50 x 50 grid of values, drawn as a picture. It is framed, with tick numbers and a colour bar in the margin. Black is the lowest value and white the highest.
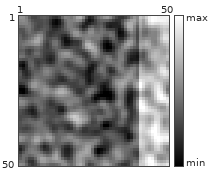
The ninth with the lowest average is the centre. The texture is blotchy. No regular stripes run through it. The right part is higher, past a seam about 80% of the way across.
